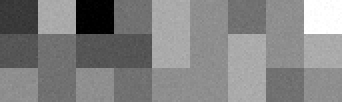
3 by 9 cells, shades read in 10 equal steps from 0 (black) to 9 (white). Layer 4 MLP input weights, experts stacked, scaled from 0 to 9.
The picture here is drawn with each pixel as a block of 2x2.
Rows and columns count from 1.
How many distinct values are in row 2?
4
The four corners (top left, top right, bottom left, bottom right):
2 9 5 5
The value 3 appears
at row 2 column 1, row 2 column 3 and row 2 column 4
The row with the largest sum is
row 3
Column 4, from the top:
4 3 4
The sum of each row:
41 41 43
